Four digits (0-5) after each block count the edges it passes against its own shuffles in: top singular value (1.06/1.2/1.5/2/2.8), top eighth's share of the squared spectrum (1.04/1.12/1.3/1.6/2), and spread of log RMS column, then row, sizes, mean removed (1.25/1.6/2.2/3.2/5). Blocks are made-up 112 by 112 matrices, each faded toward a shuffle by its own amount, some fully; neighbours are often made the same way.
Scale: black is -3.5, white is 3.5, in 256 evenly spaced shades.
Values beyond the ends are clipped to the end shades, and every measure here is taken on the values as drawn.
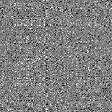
4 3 2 2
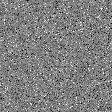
1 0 0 0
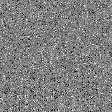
3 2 0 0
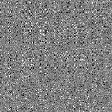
4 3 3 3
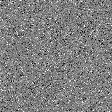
1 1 0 0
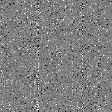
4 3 2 1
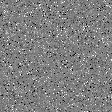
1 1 0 0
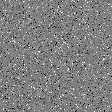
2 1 1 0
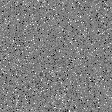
2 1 0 0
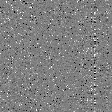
3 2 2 0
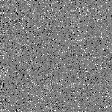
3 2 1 1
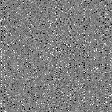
4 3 2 1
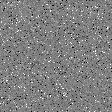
0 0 0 0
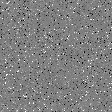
0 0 0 0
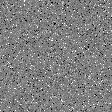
1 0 0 0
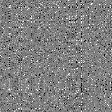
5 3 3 2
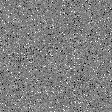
2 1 0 0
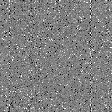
4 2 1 1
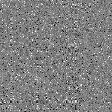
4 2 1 1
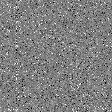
3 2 1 0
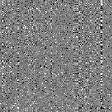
5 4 3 2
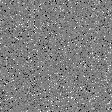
2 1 0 0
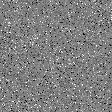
2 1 0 0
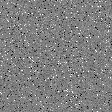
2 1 0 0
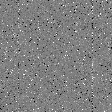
3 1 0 0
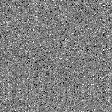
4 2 1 1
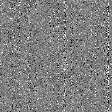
2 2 3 0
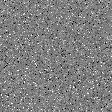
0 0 0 0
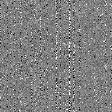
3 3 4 0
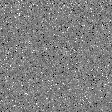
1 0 0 0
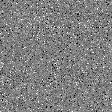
3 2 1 1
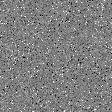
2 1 0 0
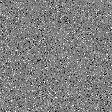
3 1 0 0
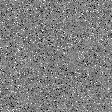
2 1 0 0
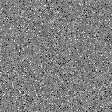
3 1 0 0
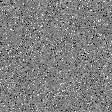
0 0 0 0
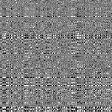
5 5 3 4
